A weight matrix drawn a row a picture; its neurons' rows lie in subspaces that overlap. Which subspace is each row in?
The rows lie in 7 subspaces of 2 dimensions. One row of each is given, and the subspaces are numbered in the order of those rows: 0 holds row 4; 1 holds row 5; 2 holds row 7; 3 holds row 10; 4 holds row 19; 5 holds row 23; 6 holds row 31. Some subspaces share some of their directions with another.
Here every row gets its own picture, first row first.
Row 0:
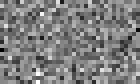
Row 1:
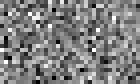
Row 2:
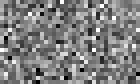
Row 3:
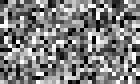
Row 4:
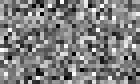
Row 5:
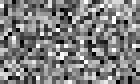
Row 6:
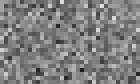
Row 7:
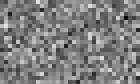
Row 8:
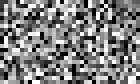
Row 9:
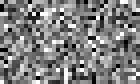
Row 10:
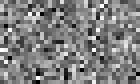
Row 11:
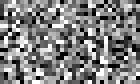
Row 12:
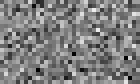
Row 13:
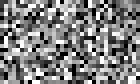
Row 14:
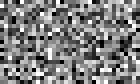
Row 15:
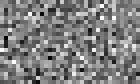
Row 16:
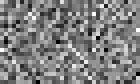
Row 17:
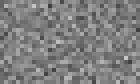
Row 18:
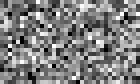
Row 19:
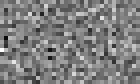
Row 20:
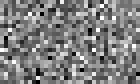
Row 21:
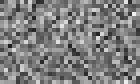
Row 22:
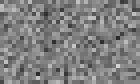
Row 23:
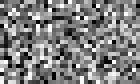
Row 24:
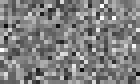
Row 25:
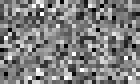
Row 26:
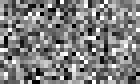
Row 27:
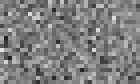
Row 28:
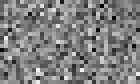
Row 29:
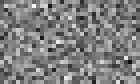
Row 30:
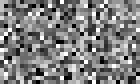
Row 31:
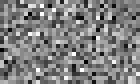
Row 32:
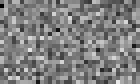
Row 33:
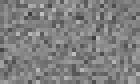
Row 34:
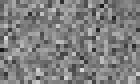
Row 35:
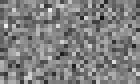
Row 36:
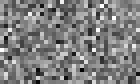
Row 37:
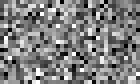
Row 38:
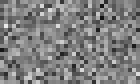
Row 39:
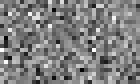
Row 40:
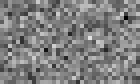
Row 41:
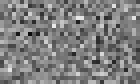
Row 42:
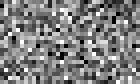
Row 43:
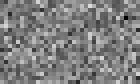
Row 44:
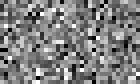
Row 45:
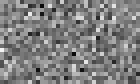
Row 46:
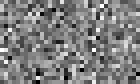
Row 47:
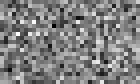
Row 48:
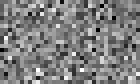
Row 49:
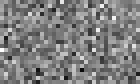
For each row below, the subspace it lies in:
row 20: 4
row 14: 1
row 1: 5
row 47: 6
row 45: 6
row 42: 1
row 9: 3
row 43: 2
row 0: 1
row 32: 1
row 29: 4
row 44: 3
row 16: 0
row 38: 5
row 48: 0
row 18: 2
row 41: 6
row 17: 4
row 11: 6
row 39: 5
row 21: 0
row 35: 5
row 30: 4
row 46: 3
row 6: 4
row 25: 0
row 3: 2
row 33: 6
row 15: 4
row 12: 0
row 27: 5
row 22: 3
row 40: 2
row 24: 5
